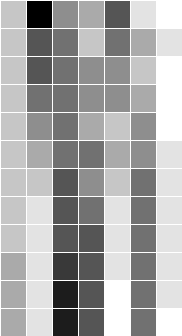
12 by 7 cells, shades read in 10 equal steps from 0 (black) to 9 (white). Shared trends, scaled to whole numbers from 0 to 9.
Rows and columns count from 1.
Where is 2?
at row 10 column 3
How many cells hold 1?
2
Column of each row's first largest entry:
7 7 7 7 7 7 7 2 2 2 5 5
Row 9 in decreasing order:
8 8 8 7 4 3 3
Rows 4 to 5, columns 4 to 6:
5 5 6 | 6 7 5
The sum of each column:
81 68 38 54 79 61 101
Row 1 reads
7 0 5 6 3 8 9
